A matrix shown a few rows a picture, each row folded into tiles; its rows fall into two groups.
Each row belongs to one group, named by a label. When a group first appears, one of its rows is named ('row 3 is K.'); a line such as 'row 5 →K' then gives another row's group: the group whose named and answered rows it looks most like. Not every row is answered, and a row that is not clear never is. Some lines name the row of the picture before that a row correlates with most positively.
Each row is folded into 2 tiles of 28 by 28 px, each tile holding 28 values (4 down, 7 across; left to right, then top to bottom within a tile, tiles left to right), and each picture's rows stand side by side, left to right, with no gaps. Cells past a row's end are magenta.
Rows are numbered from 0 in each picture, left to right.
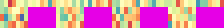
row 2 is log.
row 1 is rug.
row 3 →rug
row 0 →rug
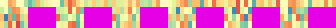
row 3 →rug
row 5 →rug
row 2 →rug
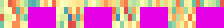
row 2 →rug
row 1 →rug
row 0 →rug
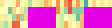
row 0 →rug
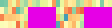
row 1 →log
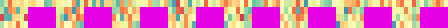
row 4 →rug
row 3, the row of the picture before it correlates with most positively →1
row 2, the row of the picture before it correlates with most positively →1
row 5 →log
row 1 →log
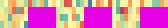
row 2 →log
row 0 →log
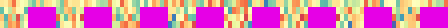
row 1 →log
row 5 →log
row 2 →rug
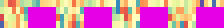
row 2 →log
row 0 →rug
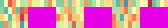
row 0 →log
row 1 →log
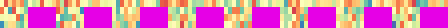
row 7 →rug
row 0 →rug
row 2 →log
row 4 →log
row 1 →rug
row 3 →rug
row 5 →rug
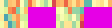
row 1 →rug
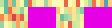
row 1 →rug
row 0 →log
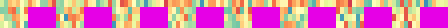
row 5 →rug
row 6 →rug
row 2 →rug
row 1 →log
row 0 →log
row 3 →rug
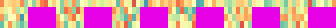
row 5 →log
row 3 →rug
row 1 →log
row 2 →rug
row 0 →rug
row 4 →log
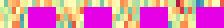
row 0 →rug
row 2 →rug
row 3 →rug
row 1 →log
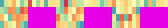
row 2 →rug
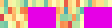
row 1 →rug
